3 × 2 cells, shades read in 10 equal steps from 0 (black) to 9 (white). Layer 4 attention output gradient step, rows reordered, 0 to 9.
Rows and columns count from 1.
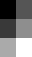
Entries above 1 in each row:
1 2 2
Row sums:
3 7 15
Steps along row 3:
up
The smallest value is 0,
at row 1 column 1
